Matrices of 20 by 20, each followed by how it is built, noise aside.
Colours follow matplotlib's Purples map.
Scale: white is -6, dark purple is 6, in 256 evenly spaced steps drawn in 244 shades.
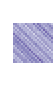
Toeplitz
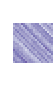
Toeplitz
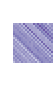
Toeplitz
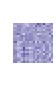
low rank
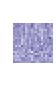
low rank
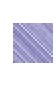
Toeplitz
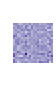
low rank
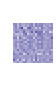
low rank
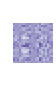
low rank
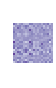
low rank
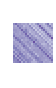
Toeplitz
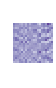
low rank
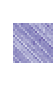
Toeplitz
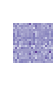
low rank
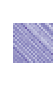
Toeplitz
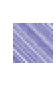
Toeplitz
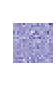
low rank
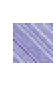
Toeplitz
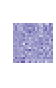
low rank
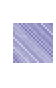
Toeplitz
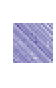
Toeplitz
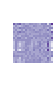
low rank
